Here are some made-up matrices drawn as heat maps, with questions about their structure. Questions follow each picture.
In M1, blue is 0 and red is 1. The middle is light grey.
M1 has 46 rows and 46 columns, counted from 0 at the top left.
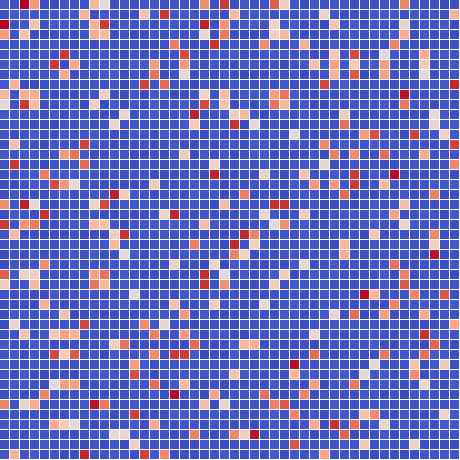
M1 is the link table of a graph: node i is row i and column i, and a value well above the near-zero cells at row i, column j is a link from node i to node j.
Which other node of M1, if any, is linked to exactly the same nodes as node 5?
node 31
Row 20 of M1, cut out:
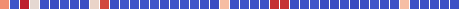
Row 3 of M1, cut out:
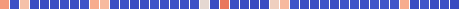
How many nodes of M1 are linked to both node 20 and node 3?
8
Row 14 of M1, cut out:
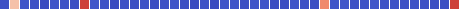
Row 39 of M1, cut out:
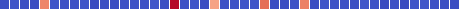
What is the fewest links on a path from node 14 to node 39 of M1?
4
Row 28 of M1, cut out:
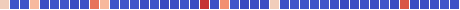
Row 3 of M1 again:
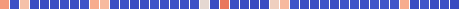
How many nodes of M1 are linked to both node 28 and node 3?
7
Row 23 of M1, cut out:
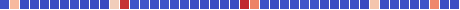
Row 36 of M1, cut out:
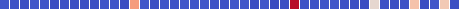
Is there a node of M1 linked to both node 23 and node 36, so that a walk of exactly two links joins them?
yes
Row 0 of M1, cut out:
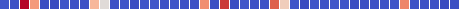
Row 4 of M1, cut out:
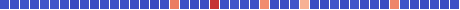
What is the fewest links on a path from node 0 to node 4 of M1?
6
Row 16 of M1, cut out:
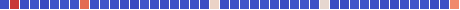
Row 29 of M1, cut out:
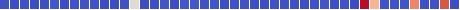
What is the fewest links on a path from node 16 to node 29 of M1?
4
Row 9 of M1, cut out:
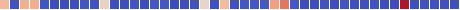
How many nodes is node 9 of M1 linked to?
9
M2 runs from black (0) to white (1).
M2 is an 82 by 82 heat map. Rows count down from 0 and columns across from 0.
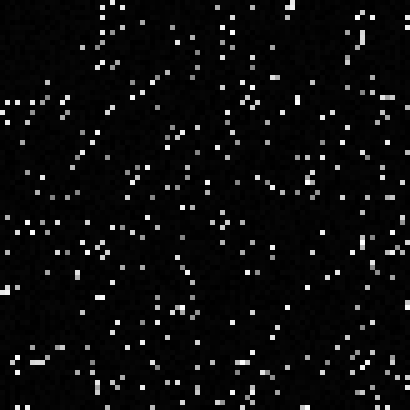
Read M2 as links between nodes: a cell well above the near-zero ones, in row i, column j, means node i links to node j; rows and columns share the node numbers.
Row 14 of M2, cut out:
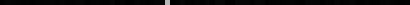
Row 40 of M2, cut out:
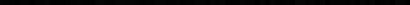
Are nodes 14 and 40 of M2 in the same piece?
no
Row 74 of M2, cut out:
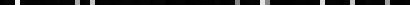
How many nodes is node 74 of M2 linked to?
9
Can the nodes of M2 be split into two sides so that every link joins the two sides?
yes
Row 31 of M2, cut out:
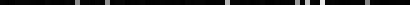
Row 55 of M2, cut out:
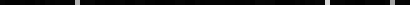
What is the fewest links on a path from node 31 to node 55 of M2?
2
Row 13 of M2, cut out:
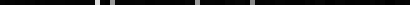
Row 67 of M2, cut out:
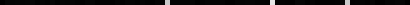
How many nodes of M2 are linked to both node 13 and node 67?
0
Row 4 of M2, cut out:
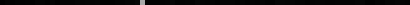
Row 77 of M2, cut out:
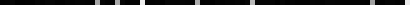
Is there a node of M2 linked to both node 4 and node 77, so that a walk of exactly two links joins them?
yes
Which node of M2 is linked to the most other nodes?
node 72
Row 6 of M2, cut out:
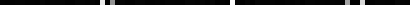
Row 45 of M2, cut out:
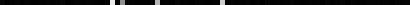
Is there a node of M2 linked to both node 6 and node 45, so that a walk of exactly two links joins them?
yes
